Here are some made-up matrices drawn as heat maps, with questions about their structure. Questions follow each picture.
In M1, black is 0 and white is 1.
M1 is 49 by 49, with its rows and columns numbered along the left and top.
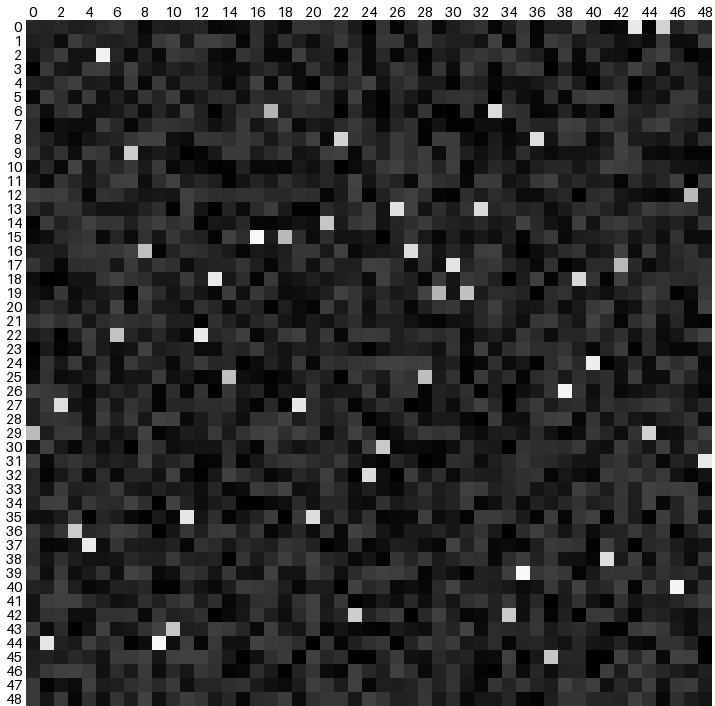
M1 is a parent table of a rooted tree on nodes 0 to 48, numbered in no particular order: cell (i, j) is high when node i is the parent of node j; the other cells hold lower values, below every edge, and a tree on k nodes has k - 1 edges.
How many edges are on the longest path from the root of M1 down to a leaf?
9
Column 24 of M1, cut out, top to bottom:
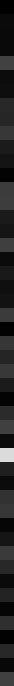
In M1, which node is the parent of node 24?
32
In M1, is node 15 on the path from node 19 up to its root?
yes
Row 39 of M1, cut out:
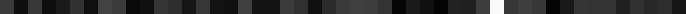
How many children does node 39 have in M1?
1
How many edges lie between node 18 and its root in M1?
1
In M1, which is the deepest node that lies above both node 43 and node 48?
19
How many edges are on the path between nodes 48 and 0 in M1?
4
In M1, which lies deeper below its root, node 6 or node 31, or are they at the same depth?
the same depth
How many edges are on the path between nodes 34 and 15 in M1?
7
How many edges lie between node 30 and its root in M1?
6
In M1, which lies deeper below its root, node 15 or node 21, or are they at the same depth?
node 21
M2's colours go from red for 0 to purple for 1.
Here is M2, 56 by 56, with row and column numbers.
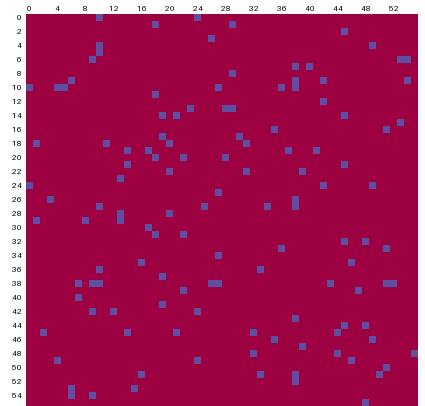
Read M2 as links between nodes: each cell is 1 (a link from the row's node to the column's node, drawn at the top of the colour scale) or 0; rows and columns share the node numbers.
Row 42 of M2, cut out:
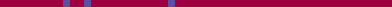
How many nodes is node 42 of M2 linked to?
3
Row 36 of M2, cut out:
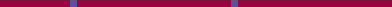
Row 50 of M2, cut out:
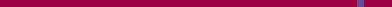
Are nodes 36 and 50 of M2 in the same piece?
yes
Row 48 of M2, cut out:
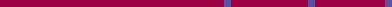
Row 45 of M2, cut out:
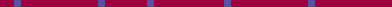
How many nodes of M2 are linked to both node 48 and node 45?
2
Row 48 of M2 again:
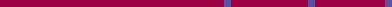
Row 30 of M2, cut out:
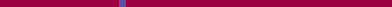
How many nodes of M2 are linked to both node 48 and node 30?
0
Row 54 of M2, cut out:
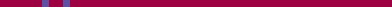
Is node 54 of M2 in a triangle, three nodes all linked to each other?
yes
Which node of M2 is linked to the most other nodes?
node 38
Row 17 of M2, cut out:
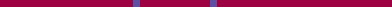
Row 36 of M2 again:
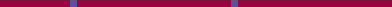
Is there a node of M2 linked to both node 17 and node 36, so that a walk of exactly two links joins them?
no
